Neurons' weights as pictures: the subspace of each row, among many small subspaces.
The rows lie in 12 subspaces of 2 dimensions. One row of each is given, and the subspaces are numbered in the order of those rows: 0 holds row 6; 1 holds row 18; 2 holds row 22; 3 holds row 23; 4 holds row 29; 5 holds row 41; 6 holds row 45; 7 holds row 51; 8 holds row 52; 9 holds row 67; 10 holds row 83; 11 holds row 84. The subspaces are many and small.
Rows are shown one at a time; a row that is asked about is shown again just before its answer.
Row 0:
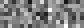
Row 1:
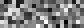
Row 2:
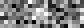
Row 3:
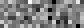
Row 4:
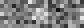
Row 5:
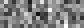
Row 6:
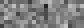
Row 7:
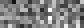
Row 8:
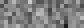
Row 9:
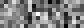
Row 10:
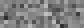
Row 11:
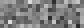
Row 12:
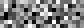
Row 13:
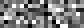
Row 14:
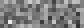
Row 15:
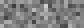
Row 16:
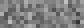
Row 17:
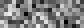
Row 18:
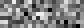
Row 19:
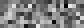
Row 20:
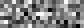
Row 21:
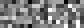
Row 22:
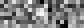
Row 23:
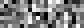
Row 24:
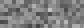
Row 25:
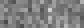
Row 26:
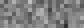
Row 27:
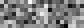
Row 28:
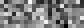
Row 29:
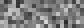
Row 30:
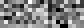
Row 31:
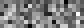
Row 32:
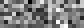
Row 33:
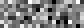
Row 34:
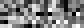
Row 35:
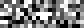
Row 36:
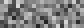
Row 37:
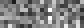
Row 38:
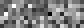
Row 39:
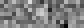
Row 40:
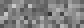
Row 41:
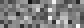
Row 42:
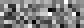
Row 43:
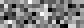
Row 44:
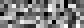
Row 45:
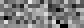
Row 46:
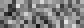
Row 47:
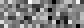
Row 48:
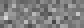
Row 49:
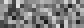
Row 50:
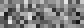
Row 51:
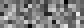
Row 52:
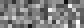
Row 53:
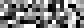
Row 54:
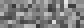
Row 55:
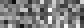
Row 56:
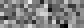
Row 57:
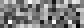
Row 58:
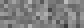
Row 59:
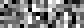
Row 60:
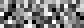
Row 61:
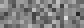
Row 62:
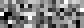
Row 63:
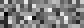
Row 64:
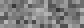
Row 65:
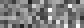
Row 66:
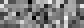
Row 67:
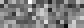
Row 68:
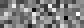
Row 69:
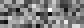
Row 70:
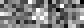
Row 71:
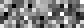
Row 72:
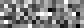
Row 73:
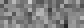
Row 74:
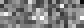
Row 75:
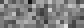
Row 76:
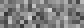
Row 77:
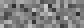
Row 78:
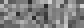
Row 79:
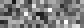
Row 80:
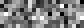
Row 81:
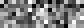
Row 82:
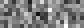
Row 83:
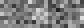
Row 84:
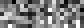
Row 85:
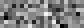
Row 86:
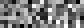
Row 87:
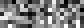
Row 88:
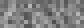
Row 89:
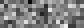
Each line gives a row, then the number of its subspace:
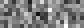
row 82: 7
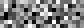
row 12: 9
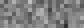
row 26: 2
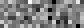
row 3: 5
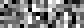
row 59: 3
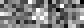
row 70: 10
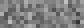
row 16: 8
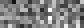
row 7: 11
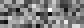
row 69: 4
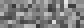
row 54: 3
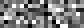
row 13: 6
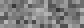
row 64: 10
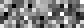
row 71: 10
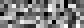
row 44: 3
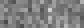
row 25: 11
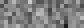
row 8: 2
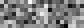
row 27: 9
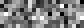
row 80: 10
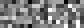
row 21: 8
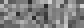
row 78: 0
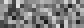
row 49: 4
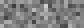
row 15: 0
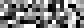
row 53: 3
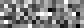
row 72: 1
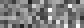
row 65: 8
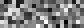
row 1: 4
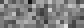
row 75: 9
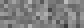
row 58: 7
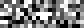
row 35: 1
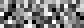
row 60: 2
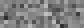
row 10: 6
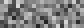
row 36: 4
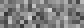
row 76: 8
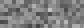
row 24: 4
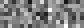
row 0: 7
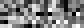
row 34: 4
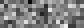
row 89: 9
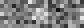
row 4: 10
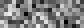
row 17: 1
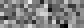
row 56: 2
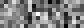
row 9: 3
